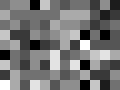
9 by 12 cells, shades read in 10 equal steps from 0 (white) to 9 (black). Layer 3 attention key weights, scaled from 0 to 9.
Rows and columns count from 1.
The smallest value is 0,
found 2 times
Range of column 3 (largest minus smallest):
3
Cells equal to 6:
16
